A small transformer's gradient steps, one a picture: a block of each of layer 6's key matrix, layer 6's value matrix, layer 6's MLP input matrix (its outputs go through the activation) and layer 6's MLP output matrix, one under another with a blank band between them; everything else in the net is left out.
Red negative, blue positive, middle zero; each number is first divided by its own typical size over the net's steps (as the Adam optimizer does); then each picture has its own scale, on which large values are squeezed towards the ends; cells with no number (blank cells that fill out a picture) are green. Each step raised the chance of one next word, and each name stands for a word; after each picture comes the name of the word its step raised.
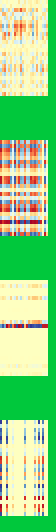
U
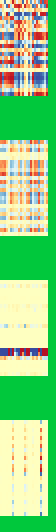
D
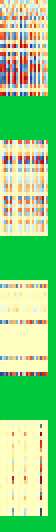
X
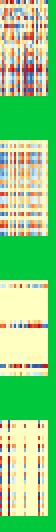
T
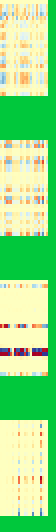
X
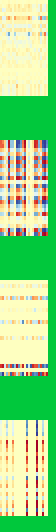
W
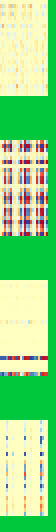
U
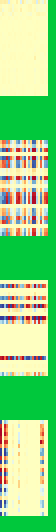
D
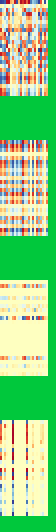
D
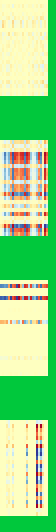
T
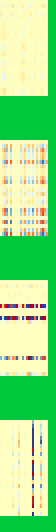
U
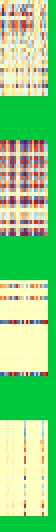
W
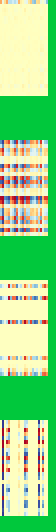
D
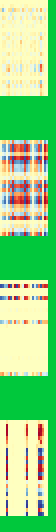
D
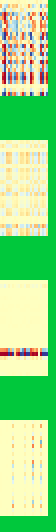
T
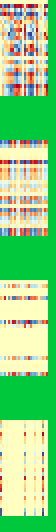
X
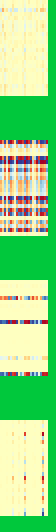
X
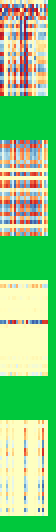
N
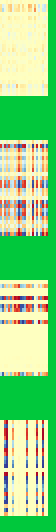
N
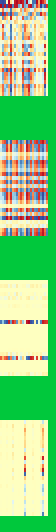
D
